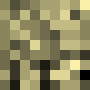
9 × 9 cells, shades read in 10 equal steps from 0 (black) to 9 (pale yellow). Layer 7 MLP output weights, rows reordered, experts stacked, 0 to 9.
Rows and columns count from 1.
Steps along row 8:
down up up down up same down down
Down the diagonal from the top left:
5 4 5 5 5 4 7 5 3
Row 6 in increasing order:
2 3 4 4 4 4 5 5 6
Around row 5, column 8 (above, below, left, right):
6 4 7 6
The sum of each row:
51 51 52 47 49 37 41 44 37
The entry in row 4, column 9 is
5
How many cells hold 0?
1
